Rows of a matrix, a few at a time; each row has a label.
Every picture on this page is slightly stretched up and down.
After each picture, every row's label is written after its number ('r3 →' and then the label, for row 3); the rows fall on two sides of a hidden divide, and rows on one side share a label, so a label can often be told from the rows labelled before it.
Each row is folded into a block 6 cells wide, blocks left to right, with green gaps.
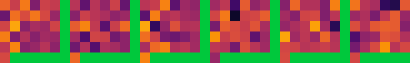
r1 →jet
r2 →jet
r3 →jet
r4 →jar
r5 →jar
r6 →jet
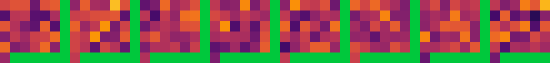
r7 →jet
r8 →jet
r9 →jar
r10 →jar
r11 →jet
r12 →jet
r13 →jar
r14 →jar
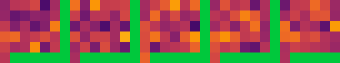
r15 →jar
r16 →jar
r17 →jar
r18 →jar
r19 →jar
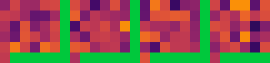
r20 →jet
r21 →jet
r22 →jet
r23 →jar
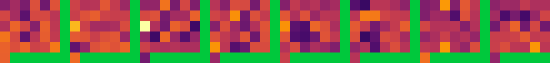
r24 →jar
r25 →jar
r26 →jet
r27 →jar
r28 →jet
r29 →jet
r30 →jet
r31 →jar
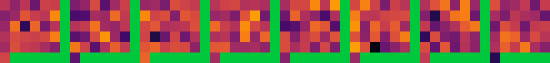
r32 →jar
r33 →jet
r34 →jet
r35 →jet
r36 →jar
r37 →jet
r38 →jet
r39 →jar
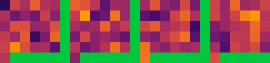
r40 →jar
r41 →jet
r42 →jet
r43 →jet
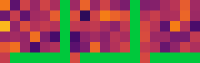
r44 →jet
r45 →jet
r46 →jet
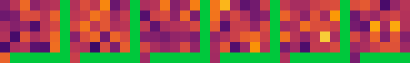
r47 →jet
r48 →jar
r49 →jet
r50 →jet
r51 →jar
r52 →jet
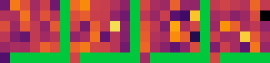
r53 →jet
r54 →jet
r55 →jar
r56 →jet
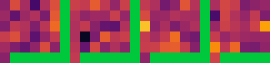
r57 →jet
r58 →jet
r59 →jet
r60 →jet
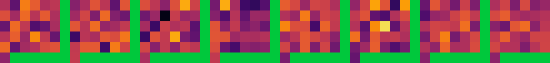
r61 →jar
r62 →jet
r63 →jet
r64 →jet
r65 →jet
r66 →jar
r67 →jet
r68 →jar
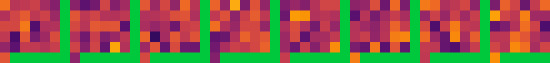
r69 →jet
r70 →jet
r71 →jet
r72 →jet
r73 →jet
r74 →jet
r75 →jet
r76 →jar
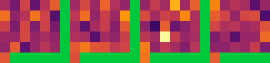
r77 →jet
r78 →jar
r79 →jar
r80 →jet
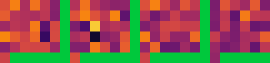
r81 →jar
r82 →jet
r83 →jet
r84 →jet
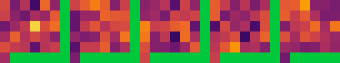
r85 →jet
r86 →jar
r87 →jet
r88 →jar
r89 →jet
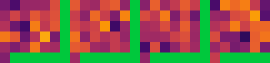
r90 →jar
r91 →jar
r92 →jet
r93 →jet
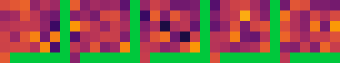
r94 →jet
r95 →jet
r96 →jet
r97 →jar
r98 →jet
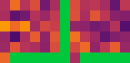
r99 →jet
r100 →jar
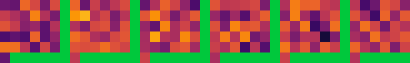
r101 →jet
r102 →jar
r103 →jar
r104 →jet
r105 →jet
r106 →jar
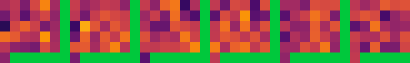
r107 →jar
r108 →jar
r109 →jar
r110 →jar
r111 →jet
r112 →jar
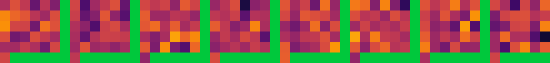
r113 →jet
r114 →jet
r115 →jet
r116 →jet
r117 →jet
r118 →jar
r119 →jar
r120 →jar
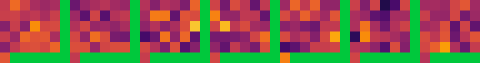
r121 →jar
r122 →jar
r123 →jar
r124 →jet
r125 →jar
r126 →jet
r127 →jar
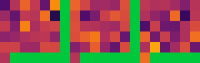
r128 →jet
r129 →jar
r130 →jar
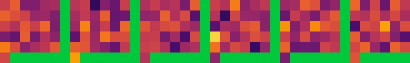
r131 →jet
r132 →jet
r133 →jet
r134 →jar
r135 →jet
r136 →jet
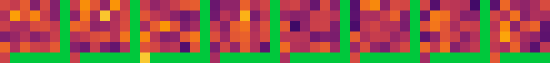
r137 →jet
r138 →jet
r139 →jar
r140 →jar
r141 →jet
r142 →jet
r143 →jet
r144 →jar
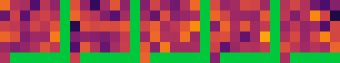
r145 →jet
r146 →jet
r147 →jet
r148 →jar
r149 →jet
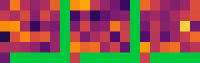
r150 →jet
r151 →jet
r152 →jet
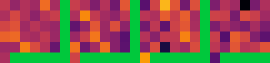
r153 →jar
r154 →jar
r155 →jar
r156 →jet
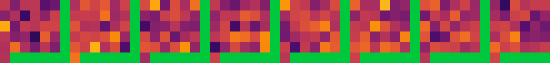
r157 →jet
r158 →jar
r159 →jar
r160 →jar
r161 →jet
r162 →jar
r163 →jet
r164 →jar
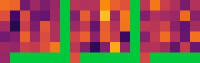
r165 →jet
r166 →jar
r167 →jet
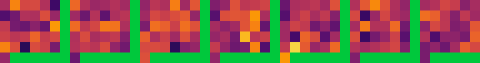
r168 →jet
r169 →jet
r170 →jar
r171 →jet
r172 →jet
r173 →jet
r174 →jet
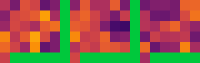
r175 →jar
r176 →jar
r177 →jet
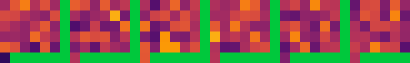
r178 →jet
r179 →jar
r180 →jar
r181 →jar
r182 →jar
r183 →jet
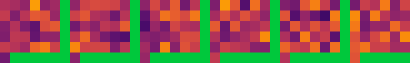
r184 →jar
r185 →jar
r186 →jar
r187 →jet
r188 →jar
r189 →jar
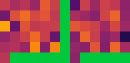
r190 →jet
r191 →jet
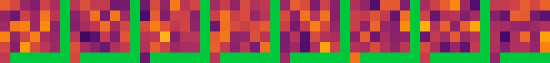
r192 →jet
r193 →jet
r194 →jar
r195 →jar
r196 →jet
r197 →jar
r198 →jet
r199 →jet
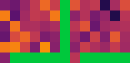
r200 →jar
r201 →jet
